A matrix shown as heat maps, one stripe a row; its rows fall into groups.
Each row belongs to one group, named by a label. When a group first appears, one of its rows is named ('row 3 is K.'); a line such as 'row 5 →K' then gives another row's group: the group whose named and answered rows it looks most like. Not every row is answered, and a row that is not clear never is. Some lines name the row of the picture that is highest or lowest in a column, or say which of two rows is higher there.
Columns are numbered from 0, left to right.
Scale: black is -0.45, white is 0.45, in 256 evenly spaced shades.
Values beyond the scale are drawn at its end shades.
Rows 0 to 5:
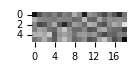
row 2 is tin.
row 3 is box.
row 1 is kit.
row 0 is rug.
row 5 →box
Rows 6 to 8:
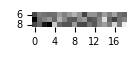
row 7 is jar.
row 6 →rug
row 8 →tin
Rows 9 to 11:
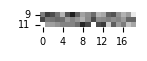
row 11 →kit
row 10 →rug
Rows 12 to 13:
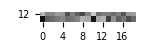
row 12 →kit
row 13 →rug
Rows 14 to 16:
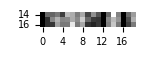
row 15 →jar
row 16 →jar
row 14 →jar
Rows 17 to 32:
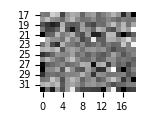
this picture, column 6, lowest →20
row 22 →kit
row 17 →box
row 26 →box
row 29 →rug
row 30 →box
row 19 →tin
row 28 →jar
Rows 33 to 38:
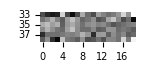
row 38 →tin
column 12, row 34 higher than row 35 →No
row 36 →box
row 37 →rug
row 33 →tin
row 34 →box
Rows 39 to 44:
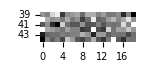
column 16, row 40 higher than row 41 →No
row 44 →jar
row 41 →tin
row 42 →kit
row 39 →box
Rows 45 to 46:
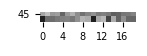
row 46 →rug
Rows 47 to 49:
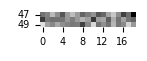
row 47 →box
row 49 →kit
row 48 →rug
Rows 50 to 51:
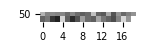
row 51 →tin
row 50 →kit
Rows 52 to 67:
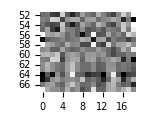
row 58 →kit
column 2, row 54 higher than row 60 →No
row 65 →jar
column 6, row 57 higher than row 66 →No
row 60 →box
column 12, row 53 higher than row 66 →Yes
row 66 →box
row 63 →box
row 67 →kit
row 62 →box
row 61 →box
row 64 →jar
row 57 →rug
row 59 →tin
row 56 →kit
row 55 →tin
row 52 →tin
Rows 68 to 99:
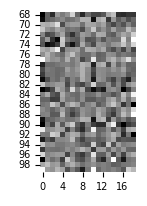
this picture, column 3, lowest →73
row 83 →jar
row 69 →rug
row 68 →jar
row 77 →kit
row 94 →kit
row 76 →box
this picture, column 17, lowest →81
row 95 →rug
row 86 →box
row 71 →kit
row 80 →rug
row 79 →rug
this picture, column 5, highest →97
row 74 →tin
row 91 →kit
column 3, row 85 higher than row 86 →No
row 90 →jar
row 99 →kit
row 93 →jar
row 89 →rug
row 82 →kit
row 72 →tin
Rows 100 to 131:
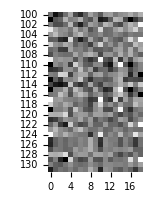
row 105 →tin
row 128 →box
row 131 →rug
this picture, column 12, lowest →110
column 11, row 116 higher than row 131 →No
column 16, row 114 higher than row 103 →Yes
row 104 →box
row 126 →rug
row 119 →jar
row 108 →rug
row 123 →box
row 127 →rug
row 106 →kit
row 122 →tin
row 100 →tin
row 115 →jar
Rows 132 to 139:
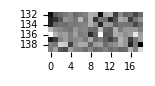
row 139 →tin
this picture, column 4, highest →139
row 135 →kit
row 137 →jar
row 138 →box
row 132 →rug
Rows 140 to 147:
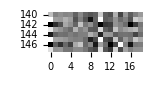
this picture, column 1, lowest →142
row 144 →rug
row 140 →kit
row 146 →jar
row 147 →kit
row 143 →kit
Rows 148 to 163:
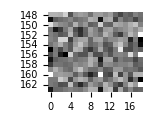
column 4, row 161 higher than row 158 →No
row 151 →tin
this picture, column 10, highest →160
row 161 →box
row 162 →tin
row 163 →rug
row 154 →box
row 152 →tin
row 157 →rug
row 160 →kit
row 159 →box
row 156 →tin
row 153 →box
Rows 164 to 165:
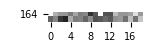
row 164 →kit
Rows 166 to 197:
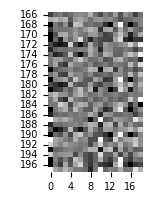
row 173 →rug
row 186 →rug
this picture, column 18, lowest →184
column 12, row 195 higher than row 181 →Yes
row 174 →tin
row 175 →box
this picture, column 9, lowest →181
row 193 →rug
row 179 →jar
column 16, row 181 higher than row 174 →No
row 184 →box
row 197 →kit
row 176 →tin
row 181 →jar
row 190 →jar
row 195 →jar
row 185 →jar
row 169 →rug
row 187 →kit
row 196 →jar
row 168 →jar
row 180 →tin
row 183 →tin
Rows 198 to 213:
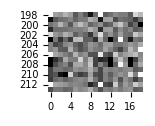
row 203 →jar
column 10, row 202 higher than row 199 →Yes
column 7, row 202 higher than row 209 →No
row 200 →box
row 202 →kit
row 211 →rug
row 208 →jar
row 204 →tin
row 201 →rug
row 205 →tin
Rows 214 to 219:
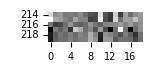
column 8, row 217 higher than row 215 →Yes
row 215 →kit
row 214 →kit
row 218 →rug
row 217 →jar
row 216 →tin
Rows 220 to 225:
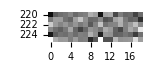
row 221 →box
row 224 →rug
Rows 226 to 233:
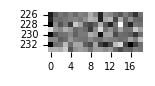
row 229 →kit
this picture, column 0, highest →229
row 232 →jar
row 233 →box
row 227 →rug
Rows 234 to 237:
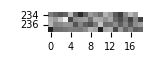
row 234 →tin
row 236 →kit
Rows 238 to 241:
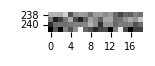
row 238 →box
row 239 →tin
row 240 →rug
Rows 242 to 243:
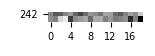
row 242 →tin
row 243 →box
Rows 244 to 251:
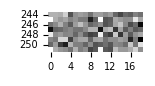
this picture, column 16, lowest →249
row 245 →kit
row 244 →box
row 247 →rug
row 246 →box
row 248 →kit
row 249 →box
